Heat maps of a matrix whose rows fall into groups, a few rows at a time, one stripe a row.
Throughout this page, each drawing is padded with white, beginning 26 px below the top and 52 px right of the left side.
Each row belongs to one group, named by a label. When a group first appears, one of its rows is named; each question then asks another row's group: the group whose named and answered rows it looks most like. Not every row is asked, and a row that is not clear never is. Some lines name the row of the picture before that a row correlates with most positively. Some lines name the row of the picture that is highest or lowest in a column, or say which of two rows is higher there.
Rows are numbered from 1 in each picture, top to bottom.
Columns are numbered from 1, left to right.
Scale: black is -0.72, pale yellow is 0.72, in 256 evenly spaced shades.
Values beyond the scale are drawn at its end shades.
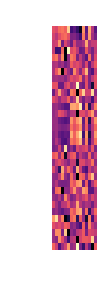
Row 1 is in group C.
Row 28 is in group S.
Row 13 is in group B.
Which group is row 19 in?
S
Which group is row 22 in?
B
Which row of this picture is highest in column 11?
10
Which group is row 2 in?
C
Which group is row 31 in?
B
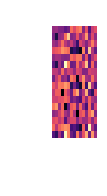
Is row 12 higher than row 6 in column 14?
No
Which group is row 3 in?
B
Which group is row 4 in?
C
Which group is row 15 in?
C
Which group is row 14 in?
S
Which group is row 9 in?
C
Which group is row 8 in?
B
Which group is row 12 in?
S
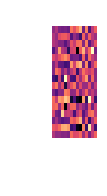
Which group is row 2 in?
C
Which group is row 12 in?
S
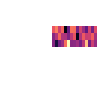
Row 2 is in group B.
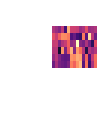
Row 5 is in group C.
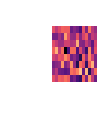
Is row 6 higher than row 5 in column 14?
Yes
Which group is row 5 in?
C
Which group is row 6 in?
B
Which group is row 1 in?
C
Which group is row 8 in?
C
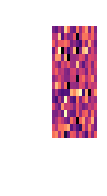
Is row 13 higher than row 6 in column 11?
Yes
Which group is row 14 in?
B
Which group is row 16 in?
S
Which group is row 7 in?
S
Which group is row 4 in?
B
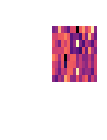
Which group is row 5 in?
S
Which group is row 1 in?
B
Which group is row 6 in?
S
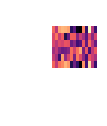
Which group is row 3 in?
C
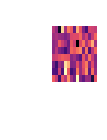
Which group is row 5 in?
C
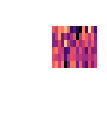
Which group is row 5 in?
S
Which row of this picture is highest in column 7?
6
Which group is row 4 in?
S
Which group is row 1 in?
C
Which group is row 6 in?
S
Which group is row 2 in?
B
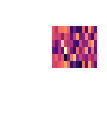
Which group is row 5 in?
S
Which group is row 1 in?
C
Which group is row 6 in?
C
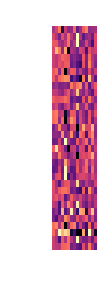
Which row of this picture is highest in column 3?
30
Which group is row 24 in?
C
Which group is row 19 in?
B
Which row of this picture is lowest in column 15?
30
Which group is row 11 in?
C
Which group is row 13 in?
S
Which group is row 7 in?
S
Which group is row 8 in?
C
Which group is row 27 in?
B
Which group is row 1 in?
B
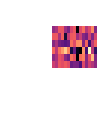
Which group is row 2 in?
S
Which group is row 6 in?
C
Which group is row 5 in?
B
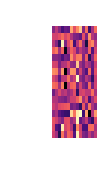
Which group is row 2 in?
C
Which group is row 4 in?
S
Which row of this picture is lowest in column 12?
3
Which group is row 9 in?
S
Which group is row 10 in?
B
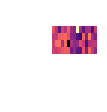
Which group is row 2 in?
C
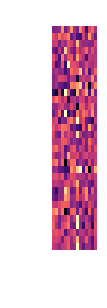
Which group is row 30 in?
S
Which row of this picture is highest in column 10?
21
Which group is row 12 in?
B
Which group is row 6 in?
S
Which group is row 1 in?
B
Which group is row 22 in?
S
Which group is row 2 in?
C
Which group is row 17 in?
C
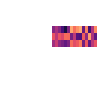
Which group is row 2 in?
C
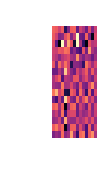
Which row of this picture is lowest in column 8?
3
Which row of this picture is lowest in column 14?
2
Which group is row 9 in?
B
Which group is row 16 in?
B
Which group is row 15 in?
S
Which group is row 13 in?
S
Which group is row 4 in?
C
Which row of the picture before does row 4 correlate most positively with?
2
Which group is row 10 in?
S
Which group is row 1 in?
S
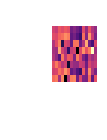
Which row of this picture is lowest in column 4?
3
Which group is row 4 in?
B
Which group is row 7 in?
C
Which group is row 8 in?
S
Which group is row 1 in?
C
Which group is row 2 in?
C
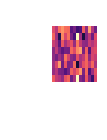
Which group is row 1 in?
C
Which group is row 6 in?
B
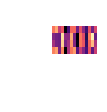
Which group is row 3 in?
B
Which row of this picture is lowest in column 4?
1
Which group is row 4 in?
S
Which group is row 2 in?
B
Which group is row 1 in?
S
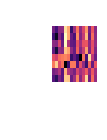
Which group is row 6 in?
S
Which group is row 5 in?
C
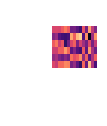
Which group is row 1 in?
C
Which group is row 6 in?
C
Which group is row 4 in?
C
